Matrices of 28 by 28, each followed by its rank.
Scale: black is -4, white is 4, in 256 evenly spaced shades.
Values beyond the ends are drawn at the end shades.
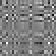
two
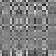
two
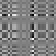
one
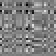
two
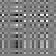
one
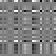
one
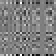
two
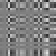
one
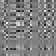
two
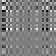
one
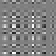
one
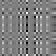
one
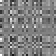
two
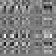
two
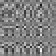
two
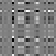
one
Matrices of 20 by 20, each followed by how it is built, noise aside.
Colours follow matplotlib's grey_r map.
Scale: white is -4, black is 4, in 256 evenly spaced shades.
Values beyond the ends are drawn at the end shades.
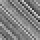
Toeplitz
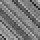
Toeplitz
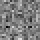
low rank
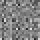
low rank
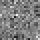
low rank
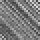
Toeplitz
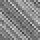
Toeplitz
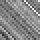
Toeplitz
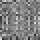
low rank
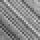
Toeplitz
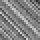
Toeplitz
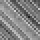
Toeplitz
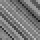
Toeplitz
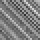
Toeplitz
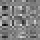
low rank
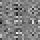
low rank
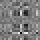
low rank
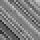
Toeplitz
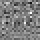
low rank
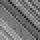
Toeplitz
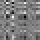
low rank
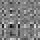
low rank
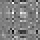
low rank
